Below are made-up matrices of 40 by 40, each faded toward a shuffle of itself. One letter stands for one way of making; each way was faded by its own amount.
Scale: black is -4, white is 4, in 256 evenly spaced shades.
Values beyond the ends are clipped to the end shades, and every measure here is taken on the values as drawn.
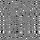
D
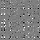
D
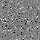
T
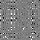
D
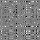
D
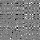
D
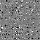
T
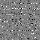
T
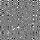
D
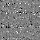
T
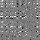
D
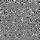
T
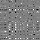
D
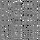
D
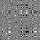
D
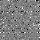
T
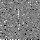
T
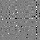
D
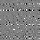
D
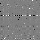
D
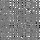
D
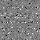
T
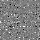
T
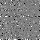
T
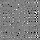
D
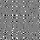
D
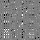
D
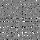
T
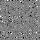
T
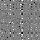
D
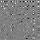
D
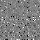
T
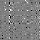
D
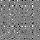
D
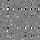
D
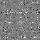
T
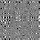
D
